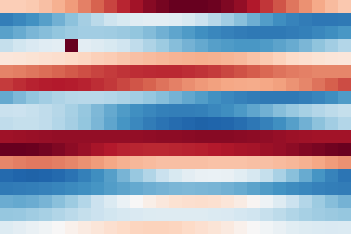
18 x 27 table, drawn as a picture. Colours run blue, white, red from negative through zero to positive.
Slope: none. Lone odd cells: 1, higher than its neighbours. Ninth with the highest average: middle left. Grain: streaks across. Stripes: horizontal, repeating 3 times.
